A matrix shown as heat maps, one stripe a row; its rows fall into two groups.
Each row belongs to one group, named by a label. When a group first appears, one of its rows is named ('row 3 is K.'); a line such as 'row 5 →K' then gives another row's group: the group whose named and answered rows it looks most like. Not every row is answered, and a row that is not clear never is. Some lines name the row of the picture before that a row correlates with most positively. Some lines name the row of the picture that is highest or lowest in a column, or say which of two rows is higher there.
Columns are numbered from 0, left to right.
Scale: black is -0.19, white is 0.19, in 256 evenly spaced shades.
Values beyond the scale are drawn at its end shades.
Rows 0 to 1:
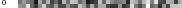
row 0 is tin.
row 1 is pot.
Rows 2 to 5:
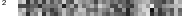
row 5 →tin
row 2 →tin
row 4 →tin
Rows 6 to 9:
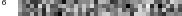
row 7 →tin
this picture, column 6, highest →6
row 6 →pot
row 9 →tin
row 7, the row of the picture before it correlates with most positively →5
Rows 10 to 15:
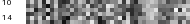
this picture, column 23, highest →14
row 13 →pot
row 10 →tin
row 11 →pot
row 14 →tin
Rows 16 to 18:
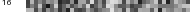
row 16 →tin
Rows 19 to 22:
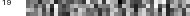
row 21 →tin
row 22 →tin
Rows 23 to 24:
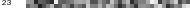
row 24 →pot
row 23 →tin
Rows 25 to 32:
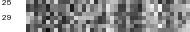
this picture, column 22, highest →25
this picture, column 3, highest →32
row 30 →tin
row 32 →pot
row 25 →tin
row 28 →tin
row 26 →pot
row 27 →pot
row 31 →pot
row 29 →tin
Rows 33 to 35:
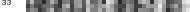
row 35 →pot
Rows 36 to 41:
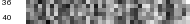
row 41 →pot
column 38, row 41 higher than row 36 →Yes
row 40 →pot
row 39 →tin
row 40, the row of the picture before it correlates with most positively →35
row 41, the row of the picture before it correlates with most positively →34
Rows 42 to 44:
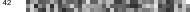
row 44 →tin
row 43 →tin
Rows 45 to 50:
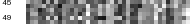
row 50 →pot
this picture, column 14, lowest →47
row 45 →tin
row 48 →pot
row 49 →tin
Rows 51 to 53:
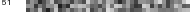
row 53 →pot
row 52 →tin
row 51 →pot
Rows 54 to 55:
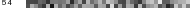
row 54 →pot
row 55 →tin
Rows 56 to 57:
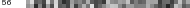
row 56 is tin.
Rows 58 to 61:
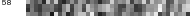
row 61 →tin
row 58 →tin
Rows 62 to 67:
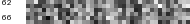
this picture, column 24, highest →67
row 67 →tin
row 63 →pot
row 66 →pot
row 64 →tin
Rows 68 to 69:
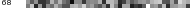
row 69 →tin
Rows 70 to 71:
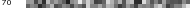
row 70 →tin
